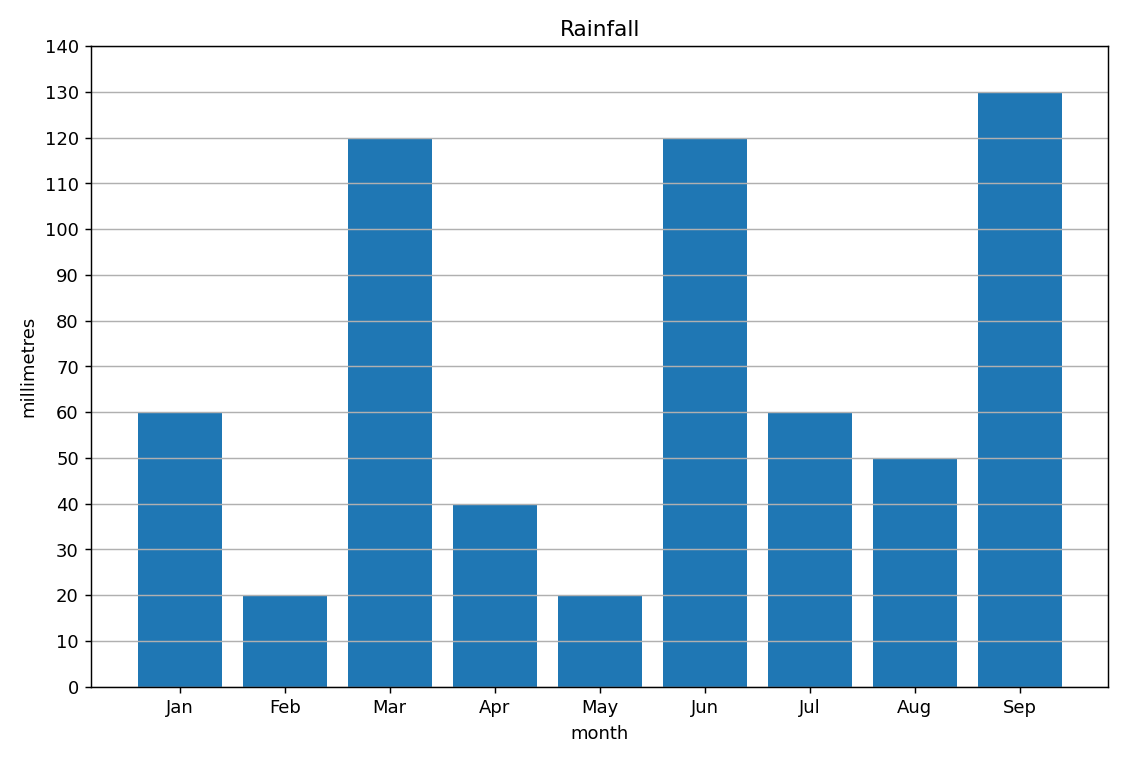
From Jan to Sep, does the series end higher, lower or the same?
higher
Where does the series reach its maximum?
Sep
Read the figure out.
Title: Rainfall
x-axis: month, ticks Jan Feb Mar Apr May Jun Jul Aug Sep
y-axis: millimetres, ticks 0 10 20 30 40 50 60 70 80 90 100 110 120 130 140
Values:
60 20 120 40 20 120 60 50 130
